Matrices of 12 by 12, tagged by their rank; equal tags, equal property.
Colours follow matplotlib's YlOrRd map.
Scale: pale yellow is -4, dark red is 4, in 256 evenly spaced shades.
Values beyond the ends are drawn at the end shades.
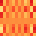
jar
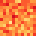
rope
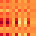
jar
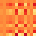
jar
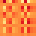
jar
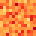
rope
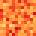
rope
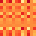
jar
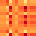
jar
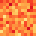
rope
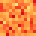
rope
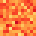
rope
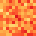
rope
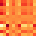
jar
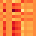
jar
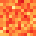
rope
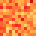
rope
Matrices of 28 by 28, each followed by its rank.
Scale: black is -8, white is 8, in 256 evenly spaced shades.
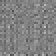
five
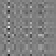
two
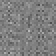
five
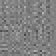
five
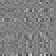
three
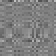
two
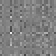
three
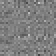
five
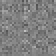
five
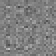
five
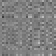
three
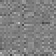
five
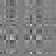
two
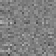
five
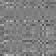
three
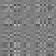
two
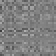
three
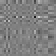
two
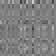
two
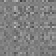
three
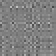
three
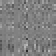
three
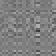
two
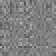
five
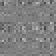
three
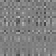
two
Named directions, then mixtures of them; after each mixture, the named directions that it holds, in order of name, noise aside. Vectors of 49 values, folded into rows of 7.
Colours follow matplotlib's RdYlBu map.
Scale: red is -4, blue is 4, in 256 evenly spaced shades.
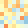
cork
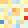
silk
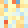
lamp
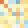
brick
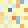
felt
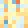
lamp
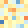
felt, silk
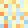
cork, felt, lamp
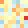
brick, felt, silk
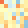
brick, felt, lamp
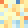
brick, lamp, silk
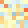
brick, felt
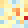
brick, silk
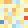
silk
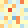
felt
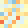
brick, lamp, silk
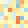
cork, felt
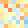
brick, cork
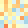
cork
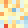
cork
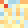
brick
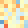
cork, lamp, silk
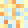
brick, lamp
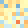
brick, felt
